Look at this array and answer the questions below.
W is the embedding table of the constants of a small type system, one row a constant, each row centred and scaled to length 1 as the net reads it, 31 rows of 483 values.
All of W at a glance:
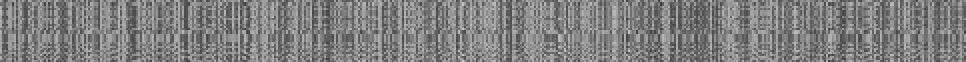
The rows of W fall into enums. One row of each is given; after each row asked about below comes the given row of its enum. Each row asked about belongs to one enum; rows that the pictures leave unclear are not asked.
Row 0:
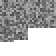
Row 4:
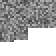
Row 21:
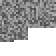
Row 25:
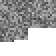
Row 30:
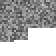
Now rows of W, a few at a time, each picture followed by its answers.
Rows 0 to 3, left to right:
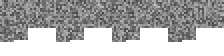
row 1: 30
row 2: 30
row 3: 21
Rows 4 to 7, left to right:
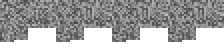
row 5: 21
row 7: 21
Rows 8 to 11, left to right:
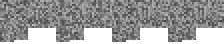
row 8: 4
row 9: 0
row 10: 21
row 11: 21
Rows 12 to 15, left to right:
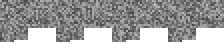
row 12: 4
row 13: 21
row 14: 30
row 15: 25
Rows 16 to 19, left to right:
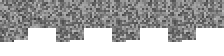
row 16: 25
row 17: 0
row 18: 0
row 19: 0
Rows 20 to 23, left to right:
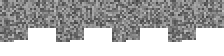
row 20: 0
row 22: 4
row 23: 0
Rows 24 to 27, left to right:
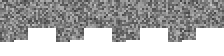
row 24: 4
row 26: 0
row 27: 30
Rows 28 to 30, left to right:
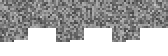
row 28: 25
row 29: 21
